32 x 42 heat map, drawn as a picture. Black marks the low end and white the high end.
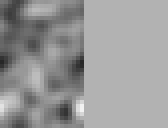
It is made of 1 by 2 panels. Panel 1,1: middling, blotchy, strong in contrast. Panel 1,2: high, flat.
